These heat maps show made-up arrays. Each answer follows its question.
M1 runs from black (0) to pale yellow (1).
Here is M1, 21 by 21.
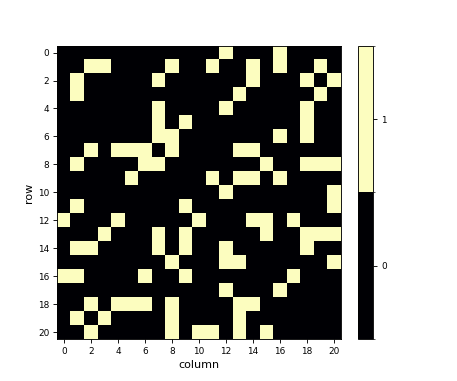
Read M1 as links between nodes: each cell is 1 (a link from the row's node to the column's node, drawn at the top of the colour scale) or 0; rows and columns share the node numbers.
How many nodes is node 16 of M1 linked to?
5
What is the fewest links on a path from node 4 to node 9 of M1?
3
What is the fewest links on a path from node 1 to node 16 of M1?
1
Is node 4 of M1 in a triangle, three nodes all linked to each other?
no
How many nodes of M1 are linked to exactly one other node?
0
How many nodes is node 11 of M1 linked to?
3
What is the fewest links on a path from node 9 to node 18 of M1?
2
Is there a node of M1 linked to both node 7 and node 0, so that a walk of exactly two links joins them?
no
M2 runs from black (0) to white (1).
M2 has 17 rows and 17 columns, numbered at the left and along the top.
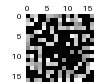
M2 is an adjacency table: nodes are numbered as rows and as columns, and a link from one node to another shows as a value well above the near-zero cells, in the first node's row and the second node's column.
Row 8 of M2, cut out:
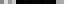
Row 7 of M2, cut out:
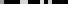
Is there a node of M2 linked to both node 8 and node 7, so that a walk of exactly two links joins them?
yes
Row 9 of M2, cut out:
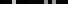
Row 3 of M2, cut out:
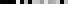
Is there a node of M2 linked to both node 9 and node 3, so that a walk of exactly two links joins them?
yes
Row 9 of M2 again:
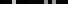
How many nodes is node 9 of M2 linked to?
3
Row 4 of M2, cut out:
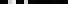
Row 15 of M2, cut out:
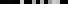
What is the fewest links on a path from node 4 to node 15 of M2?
3
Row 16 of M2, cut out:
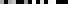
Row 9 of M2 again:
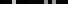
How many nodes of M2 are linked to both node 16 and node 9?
2
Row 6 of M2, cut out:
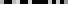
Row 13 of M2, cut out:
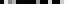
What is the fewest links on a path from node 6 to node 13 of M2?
2
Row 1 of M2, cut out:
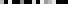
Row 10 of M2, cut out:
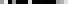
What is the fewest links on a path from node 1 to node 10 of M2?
1
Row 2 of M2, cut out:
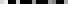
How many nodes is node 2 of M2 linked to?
7
